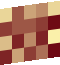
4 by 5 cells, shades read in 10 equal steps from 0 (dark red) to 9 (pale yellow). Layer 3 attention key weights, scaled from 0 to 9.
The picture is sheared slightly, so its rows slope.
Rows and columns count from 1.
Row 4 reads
1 6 2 4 0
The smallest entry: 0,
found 2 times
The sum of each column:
18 13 16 12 17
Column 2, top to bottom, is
3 3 1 6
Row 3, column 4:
1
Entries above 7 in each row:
2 0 1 0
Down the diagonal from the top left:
8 3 5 4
